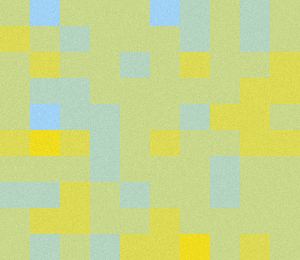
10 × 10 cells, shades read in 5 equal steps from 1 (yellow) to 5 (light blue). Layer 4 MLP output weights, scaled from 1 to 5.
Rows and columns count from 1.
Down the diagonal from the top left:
3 3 3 3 3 2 3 4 3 3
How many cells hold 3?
55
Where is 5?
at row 1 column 2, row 1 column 6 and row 5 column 2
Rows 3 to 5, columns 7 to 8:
2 3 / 3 3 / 4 2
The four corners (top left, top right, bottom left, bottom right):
3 3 3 3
